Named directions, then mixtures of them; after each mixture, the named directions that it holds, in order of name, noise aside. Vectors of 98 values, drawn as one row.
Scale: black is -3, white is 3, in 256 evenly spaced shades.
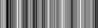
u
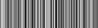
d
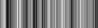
u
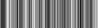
d, u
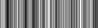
d, u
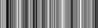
u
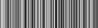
d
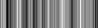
u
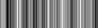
u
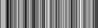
d, u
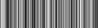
d, u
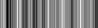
u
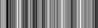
u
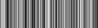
d, u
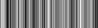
d, u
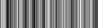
d, u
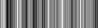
u
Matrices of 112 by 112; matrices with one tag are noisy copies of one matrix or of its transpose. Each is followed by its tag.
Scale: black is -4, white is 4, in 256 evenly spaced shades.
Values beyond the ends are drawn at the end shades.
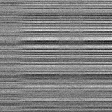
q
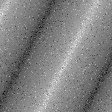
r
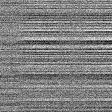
q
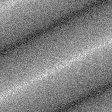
r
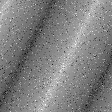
r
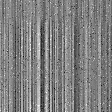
q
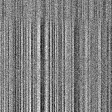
q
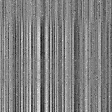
q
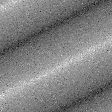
r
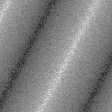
r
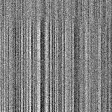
q
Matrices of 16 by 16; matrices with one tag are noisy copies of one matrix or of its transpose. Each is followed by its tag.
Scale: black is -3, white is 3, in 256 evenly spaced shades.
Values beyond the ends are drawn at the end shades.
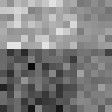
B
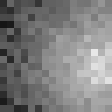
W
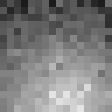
W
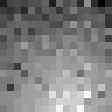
W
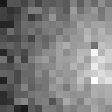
W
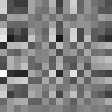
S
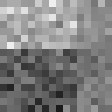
B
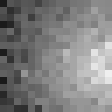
W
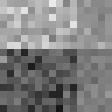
B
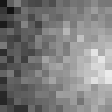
W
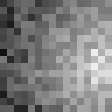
W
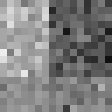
B
